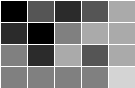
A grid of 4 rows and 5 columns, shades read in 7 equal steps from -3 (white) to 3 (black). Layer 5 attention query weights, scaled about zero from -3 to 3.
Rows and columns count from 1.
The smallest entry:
-2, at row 4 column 5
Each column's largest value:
3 3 2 1 -1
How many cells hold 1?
3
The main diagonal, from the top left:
3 3 -1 0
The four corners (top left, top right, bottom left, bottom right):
3 -1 0 -2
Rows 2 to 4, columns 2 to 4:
3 0 -1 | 2 -1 1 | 0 0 0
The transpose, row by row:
3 2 0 0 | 1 3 2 0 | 2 0 -1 0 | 1 -1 1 0 | -1 -1 -1 -2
